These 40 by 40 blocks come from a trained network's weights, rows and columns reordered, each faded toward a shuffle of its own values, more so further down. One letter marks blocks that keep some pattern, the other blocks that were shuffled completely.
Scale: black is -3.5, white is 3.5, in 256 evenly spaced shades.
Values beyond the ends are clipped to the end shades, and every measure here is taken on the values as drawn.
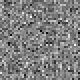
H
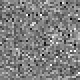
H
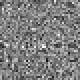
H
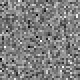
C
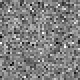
H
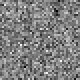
H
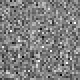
H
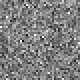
C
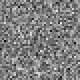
C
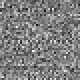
H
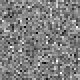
C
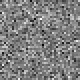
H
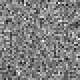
C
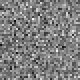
H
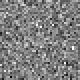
C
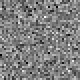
C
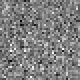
C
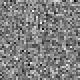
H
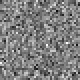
H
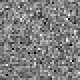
H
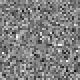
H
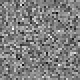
C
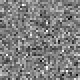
H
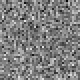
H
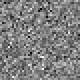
C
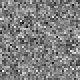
C
